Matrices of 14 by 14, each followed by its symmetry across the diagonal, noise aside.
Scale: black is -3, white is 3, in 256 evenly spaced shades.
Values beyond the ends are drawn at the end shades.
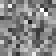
neither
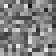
neither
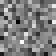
neither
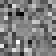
neither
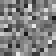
antisymmetric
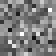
neither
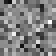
neither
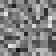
antisymmetric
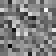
antisymmetric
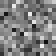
antisymmetric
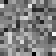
antisymmetric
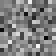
antisymmetric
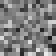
antisymmetric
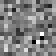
antisymmetric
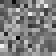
neither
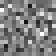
neither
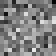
neither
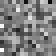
antisymmetric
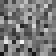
neither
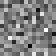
antisymmetric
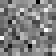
antisymmetric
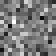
neither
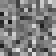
neither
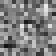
antisymmetric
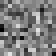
neither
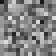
neither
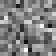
antisymmetric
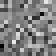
antisymmetric
